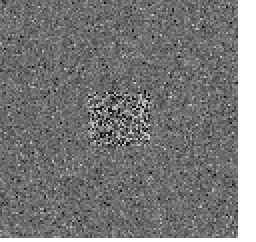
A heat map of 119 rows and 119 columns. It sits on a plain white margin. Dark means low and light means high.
There is no overall slope. Fine speckle covers the field. Values change most from cell to cell in the centre. On average the colour sits 40% of the way up the scale. No row or column stands out. In the centre lies a patch that is rougher than the rest. The halves do not mirror each other.
